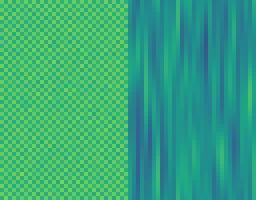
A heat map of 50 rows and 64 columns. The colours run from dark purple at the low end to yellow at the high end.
It is made of 1 by 2 panels. Panel 1,1: high, checkered. Panel 1,2: middling, streaked downward.
